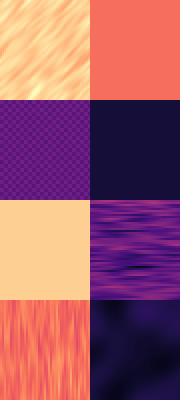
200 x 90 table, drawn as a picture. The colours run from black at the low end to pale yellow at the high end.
The table splits into 4 rows of 2 panels. Panel 1,1: very high, slanting up to the right, faint in contrast. Panel 1,2: high, flat. Panel 2,1: low, checkered, faint in contrast. Panel 2,2: very low, flat. Panel 3,1: very high, flat. Panel 3,2: low, streaked across. Panel 4,1: high, streaked downward, faint in contrast. Panel 4,2: very low, smooth, faint in contrast.
